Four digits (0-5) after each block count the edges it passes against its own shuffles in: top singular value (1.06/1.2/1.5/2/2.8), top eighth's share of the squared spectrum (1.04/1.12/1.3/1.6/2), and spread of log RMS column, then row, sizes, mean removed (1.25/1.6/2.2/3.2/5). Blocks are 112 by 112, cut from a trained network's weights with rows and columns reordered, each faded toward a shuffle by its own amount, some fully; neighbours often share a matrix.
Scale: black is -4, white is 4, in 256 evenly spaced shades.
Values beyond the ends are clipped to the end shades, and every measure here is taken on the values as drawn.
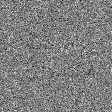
0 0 0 0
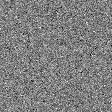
0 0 0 0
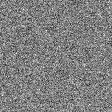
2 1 0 0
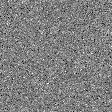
1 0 0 0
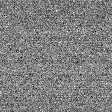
2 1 0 0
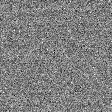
1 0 0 0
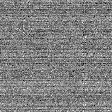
4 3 2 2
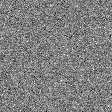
0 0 0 0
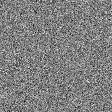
2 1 0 0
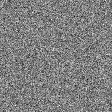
2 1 0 0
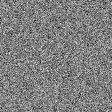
1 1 0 0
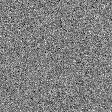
0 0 0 0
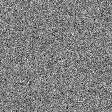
0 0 0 0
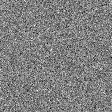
1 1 0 0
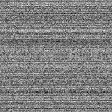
5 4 2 3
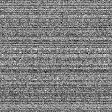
5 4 2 3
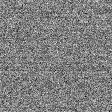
2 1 0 0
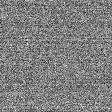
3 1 0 0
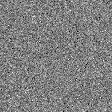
2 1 0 0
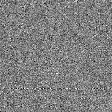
3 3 1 2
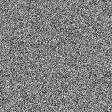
3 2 0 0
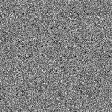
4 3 0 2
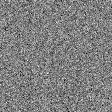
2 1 0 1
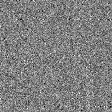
2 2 0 1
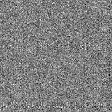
3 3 1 2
